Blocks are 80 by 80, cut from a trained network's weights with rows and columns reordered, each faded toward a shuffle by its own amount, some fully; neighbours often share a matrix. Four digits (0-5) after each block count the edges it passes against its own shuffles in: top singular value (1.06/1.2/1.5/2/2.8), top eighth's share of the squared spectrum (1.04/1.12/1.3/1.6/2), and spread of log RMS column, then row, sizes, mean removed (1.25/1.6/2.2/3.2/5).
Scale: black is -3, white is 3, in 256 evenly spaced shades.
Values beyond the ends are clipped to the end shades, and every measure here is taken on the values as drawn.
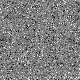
2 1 0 0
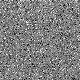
1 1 0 0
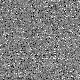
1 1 0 0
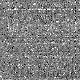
3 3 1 1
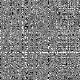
3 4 3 2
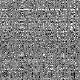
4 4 3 2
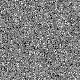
0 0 0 0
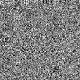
3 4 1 2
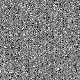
2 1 0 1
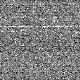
3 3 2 2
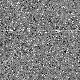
1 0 0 0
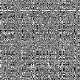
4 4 3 2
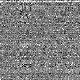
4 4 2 2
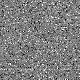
0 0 0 0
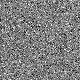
0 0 0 0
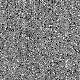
1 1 0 0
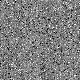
1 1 0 0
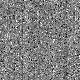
2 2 0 0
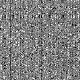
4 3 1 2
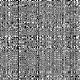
4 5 3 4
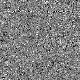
2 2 1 1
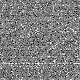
2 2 1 1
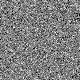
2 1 0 0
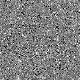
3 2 1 1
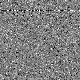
2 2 0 1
